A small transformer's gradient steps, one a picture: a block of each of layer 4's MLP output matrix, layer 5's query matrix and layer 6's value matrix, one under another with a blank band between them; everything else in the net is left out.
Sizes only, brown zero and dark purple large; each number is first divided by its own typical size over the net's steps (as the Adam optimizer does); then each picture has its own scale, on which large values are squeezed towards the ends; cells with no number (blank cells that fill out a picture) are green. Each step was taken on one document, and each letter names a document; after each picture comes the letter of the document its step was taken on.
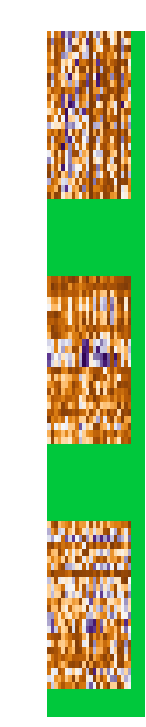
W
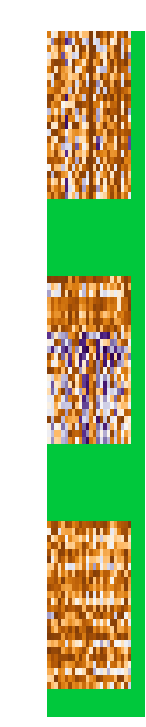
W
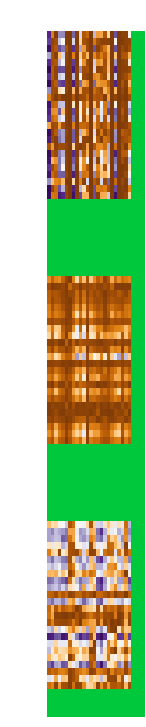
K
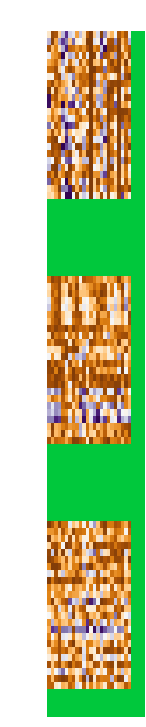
W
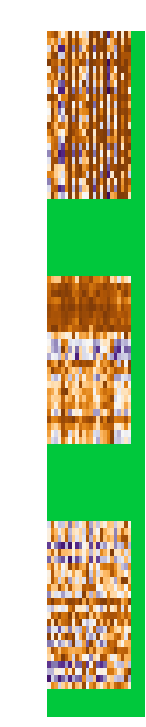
K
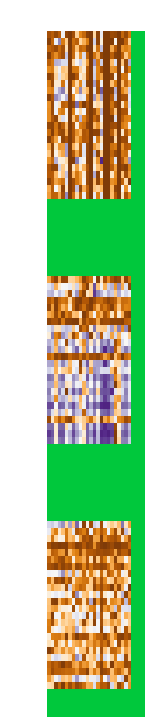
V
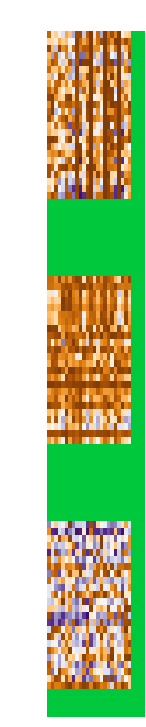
V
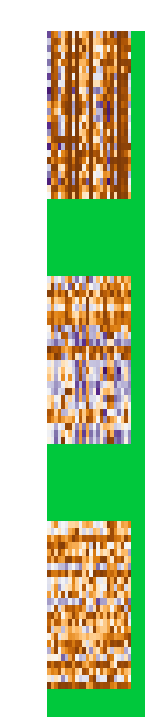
K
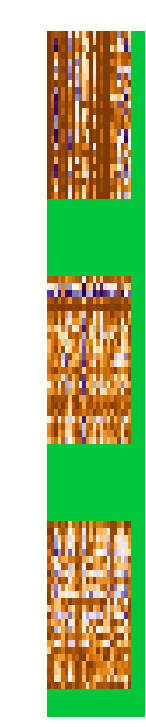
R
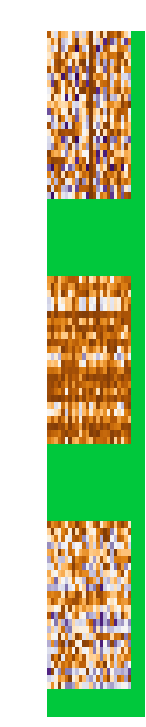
W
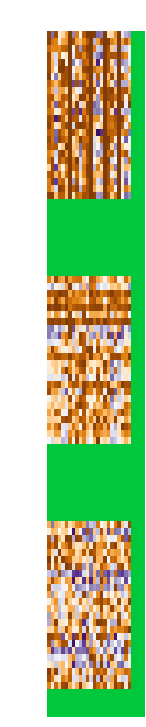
V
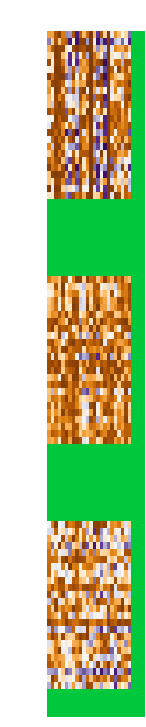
W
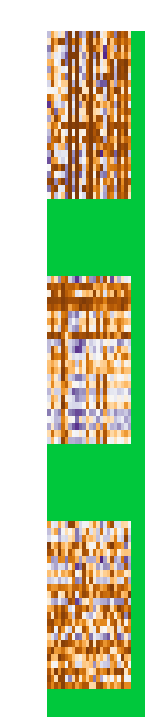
K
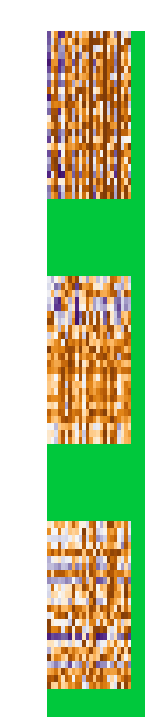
K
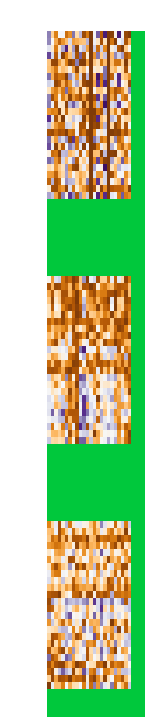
W
